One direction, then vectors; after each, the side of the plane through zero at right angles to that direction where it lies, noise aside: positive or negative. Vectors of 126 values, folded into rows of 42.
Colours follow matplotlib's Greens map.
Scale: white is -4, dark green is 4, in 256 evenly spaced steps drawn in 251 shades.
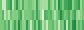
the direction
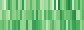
positive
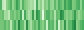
positive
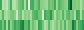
positive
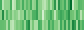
positive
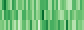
negative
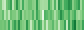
positive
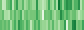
positive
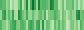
negative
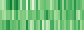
positive
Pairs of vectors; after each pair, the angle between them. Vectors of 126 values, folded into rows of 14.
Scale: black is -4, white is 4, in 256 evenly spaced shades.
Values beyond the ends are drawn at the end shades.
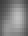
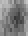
nearly opposite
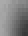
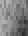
nearly parallel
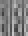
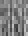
nearly parallel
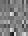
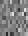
partly aligned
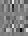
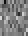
partly aligned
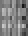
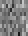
partly opposed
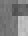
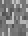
orthogonal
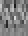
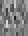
nearly opposite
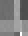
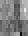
nearly opposite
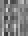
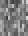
partly aligned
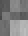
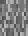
orthogonal
